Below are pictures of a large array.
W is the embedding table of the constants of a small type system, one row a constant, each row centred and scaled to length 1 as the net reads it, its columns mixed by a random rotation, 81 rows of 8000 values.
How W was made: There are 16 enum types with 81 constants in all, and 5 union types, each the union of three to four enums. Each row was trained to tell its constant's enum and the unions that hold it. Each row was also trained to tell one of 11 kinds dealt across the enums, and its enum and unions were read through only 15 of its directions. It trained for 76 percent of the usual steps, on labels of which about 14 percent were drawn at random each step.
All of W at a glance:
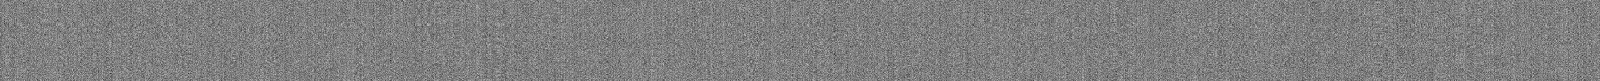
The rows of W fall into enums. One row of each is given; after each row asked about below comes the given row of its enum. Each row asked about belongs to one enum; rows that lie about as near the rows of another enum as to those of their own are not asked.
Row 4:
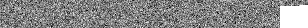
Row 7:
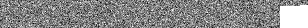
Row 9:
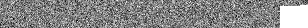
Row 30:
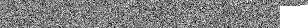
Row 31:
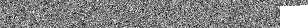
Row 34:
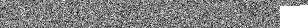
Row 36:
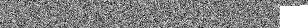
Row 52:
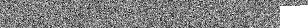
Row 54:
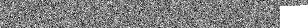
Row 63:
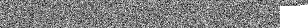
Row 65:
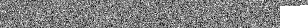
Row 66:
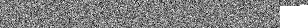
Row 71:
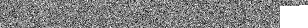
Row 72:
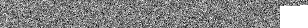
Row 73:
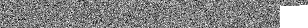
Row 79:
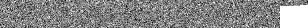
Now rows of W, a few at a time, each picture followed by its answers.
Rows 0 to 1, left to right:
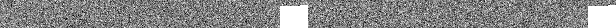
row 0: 52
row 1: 30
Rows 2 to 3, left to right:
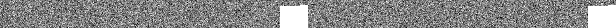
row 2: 9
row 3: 72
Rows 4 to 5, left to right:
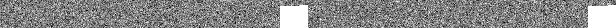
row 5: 73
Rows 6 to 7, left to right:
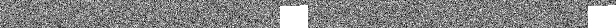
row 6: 36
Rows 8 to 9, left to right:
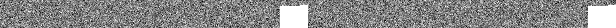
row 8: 73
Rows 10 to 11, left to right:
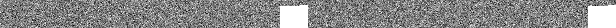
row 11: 73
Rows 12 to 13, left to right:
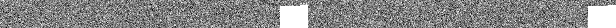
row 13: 9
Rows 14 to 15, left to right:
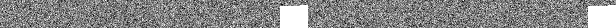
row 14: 54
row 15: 71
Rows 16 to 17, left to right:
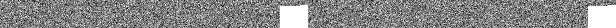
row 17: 4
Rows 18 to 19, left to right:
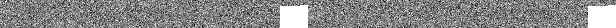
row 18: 79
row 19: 9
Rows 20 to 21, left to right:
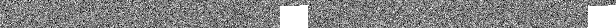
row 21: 9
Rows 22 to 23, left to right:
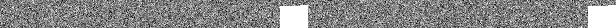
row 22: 54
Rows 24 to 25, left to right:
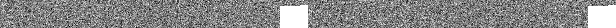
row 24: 52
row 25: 52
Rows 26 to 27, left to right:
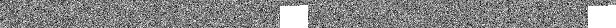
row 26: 4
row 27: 65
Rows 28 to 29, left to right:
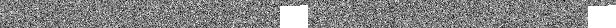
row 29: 31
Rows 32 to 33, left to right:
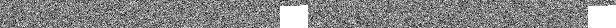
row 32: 73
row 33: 71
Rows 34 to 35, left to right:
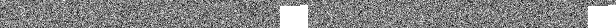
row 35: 66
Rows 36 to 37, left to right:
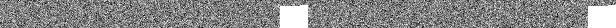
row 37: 31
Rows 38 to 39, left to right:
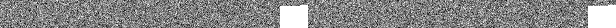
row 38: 36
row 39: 72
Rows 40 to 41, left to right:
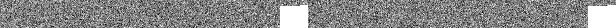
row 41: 4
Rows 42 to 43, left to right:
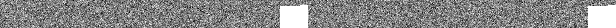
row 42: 30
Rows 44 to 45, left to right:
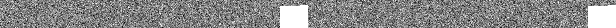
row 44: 54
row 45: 71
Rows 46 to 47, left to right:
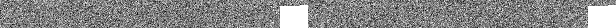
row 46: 52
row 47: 52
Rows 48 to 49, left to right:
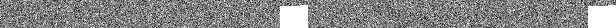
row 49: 72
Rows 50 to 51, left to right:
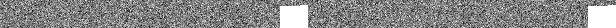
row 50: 63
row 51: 4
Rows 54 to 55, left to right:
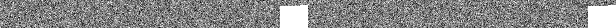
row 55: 30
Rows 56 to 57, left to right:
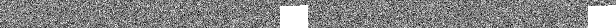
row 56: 36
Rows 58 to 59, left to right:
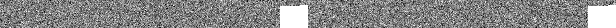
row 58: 4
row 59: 30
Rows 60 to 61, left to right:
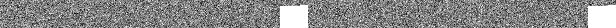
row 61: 54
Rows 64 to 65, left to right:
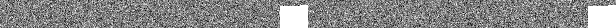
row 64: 71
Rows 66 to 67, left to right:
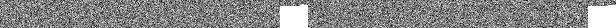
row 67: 73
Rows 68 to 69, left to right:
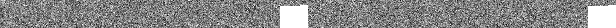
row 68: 34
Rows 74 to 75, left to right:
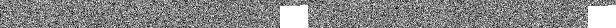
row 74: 72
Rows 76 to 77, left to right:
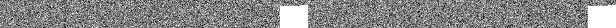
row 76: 71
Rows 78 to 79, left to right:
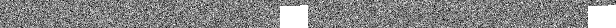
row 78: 30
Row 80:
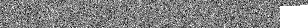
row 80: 54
